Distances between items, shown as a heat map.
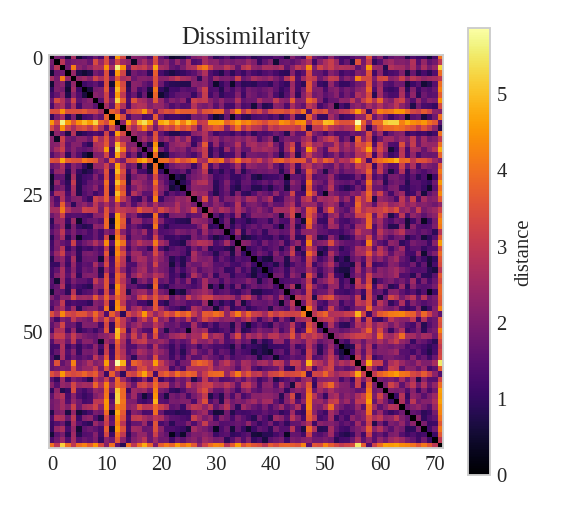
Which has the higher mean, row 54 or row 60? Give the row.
60
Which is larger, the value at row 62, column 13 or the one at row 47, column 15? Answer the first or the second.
the first
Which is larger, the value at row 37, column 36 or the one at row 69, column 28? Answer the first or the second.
the second
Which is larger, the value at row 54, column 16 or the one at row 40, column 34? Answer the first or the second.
the first
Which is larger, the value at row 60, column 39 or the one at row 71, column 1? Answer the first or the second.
the second
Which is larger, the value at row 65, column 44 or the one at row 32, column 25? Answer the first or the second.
the first
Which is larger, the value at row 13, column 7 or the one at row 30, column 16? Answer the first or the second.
the first
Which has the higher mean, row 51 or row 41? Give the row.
51
